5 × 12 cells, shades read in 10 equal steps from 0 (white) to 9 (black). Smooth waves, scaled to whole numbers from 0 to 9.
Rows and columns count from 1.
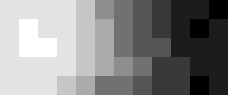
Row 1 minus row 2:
0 1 0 0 0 1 0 0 0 0 -1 1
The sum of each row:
53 51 48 48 55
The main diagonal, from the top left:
1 0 0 1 3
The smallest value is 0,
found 3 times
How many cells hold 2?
5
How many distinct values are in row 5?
8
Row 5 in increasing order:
1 1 1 2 3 5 5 6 7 7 8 9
